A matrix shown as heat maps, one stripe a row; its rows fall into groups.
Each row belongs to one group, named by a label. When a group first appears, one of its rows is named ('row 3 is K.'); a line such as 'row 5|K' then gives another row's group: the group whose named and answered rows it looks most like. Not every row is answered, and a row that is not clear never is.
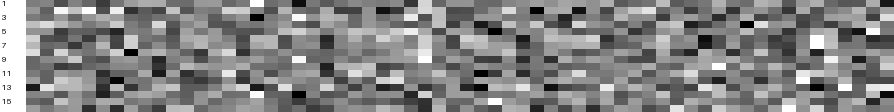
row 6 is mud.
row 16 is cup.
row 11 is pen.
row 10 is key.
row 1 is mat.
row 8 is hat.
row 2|hat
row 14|mat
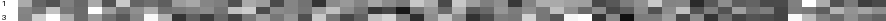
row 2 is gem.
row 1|mud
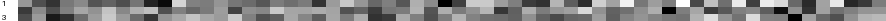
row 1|key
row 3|key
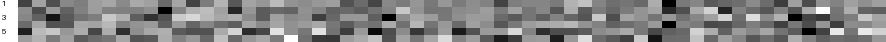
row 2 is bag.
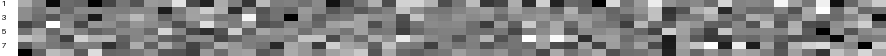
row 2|bag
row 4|gem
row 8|gem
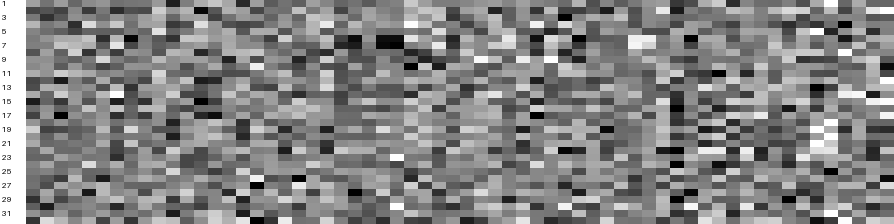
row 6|hat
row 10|mat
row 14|hat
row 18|bag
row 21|mud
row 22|key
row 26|mat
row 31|bag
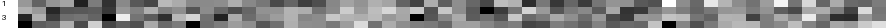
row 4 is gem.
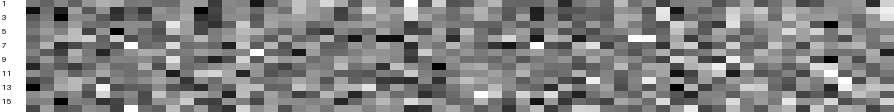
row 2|gem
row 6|hat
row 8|mat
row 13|gem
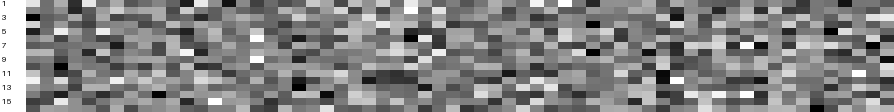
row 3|gem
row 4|cup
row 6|mat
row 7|key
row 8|cup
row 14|key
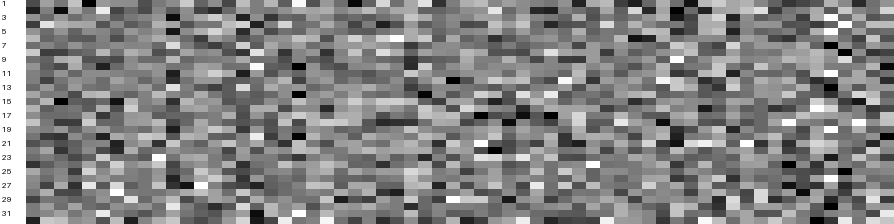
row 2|gem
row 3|bag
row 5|bag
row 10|mat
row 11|bag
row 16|mud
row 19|bag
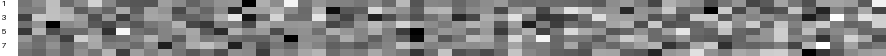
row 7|bag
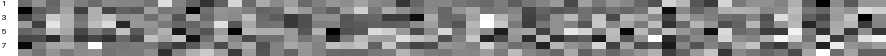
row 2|gem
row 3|hat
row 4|hat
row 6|gem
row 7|gem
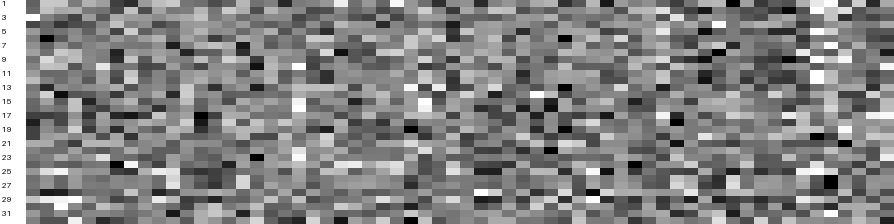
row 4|key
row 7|bag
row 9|mud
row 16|pen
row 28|key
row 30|gem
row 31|bag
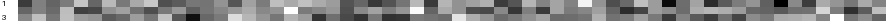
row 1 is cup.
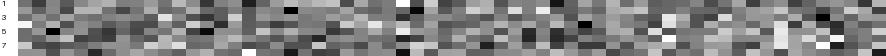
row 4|cup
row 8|mat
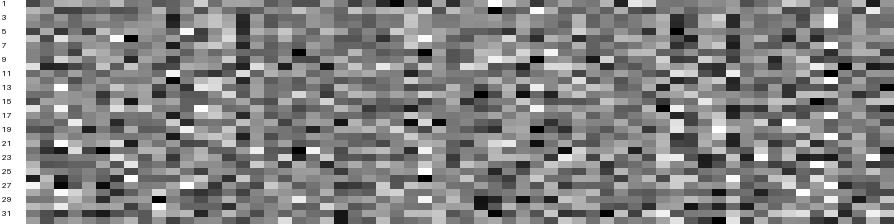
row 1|hat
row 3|bag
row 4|bag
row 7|bag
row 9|hat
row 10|mud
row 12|bag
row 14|pen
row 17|bag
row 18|mat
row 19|cup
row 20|bag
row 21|hat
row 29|pen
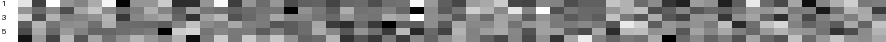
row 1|hat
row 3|hat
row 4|hat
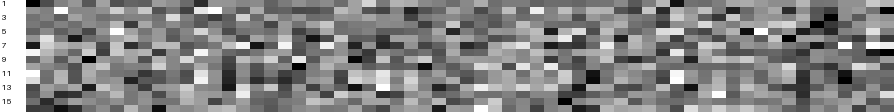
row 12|cup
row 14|key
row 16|key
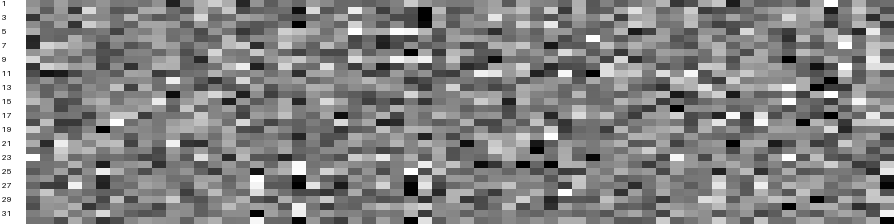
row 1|bag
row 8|mat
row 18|key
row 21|hat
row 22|hat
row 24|pen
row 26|mat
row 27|mat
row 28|mat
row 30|pen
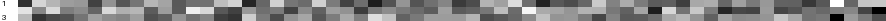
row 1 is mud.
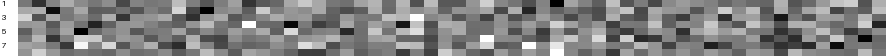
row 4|mat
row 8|mat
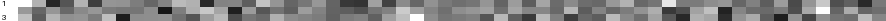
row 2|bag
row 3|hat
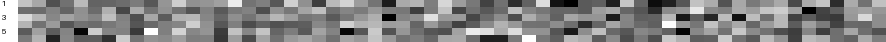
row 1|key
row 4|cup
